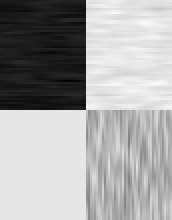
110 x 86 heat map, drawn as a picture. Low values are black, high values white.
It is made of 2 by 2 panels. Panel 1,1: very low, streaked across, faint in contrast. Panel 1,2: very high, streaked across, faint in contrast. Panel 2,1: very high, flat. Panel 2,2: high, streaked downward.
